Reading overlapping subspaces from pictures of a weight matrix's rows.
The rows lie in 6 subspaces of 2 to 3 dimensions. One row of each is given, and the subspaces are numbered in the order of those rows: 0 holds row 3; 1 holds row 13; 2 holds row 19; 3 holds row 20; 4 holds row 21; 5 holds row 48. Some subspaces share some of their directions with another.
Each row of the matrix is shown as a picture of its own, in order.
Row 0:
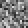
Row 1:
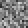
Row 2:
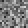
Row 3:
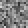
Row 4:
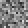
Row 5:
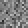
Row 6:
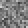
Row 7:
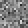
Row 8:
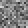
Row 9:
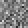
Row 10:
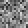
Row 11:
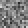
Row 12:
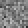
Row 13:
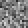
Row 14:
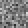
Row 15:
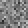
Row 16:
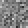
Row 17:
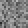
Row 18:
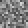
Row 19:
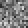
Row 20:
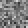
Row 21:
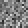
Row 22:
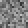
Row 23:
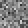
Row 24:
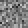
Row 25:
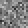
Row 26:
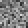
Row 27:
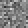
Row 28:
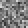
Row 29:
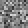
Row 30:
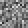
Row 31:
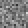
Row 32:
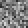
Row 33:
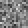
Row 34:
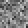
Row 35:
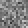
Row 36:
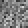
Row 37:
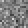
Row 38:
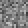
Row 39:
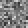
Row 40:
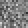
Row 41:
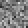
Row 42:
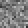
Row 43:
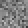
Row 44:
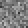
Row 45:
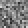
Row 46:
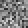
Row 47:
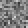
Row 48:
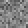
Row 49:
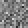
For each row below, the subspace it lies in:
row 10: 5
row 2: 4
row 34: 5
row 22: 1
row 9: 4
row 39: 3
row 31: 2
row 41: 5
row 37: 4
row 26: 1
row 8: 1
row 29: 1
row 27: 3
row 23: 5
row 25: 0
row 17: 2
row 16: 4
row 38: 2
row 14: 2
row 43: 0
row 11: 2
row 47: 3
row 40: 2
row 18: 1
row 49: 4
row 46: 0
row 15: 4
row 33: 0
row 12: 2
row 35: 0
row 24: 0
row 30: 0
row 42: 5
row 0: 1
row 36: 4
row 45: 2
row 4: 1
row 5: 4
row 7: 5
